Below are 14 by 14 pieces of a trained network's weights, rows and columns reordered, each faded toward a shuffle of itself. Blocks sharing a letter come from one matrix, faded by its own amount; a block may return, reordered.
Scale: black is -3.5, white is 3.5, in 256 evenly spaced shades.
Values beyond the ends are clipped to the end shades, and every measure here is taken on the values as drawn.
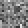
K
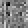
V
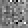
V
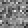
K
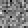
K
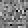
K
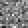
K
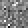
K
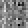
V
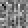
V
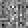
V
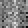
V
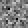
K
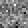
K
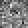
K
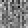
V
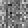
V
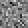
K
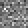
K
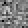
K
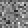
K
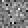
K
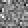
K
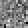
K
